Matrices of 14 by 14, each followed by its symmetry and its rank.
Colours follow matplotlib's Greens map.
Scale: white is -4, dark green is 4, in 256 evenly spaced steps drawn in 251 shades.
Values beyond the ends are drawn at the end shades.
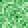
symmetric, full rank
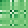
symmetric, rank one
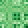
symmetric, rank two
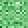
neither, rank three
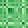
symmetric, rank two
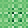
symmetric, rank one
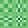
symmetric, rank one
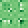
symmetric, rank two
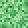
symmetric, full rank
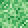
symmetric, full rank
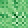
symmetric, rank two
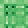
symmetric, rank two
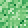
symmetric, full rank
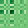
symmetric, rank one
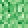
neither, rank three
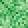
symmetric, full rank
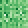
neither, rank three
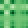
symmetric, rank one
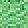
neither, rank three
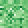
neither, rank three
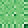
symmetric, rank two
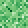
symmetric, full rank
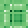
symmetric, rank one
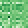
neither, rank three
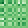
symmetric, rank one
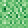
neither, rank three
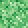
symmetric, full rank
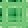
symmetric, rank one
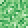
symmetric, full rank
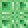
symmetric, rank two
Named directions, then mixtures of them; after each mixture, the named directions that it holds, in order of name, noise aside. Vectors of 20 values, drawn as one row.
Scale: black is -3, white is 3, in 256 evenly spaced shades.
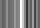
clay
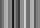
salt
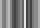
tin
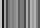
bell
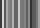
bell, salt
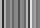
bell, salt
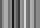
salt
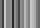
bell, salt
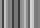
bell, salt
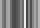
tin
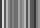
bell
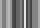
tin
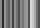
bell, salt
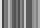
bell, tin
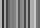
bell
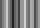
salt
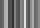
salt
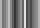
tin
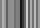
clay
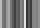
tin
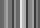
clay, salt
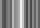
clay, salt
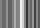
clay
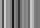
bell, salt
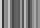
bell, tin
